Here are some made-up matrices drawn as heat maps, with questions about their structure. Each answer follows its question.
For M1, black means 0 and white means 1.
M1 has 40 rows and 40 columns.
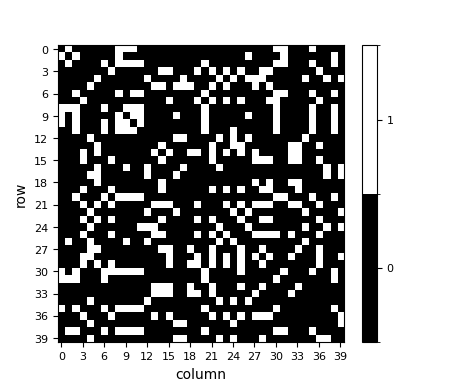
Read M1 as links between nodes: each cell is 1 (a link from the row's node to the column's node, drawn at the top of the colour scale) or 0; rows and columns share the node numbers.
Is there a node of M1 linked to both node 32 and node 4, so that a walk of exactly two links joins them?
yes
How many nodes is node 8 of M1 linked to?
11
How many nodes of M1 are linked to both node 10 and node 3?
0
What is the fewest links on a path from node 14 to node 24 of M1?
2
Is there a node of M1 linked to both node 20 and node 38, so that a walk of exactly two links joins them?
yes
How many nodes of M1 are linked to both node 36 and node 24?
2
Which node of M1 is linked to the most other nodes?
node 21
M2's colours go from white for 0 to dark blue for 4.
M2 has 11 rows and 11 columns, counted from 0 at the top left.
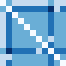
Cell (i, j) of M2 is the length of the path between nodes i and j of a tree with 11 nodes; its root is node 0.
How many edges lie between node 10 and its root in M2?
1
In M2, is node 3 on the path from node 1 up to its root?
no
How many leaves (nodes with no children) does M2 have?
8
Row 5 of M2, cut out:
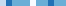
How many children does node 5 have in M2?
0
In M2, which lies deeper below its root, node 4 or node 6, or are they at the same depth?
the same depth
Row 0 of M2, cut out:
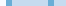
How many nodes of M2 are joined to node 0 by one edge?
8
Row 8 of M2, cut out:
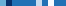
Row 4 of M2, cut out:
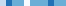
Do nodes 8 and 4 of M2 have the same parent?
no
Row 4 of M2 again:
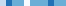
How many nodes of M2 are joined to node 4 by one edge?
1
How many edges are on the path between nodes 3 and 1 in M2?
3
